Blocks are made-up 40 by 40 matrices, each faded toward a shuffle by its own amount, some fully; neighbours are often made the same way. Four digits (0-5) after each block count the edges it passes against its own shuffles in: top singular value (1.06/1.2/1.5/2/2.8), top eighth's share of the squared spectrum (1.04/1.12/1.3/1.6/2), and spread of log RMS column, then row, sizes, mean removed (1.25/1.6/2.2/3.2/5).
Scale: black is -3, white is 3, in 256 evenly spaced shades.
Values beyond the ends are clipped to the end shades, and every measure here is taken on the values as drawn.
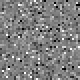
0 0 0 0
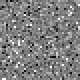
0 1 0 0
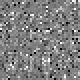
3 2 0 1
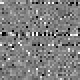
3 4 0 2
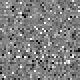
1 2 0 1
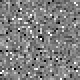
0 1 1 0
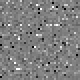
1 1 0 1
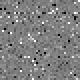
2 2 0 0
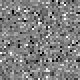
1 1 0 1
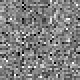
3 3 1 1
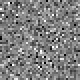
0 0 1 0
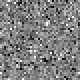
0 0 0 0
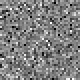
2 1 0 0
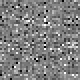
3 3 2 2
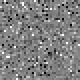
1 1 0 0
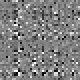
4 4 2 2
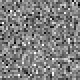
2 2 0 0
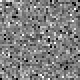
0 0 0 0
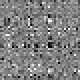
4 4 2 2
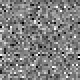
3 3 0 2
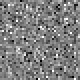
2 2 0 0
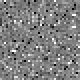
0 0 0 0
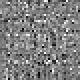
3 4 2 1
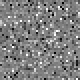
0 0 0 0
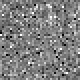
1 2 0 0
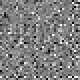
4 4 2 1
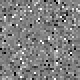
1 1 0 0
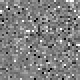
2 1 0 0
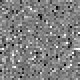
2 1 0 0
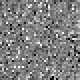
2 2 1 0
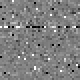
3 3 0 1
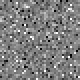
0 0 0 0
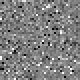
1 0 0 0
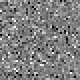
2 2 0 0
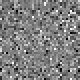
3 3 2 1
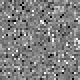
3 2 1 0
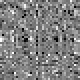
4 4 2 2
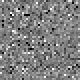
2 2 1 1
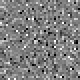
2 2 0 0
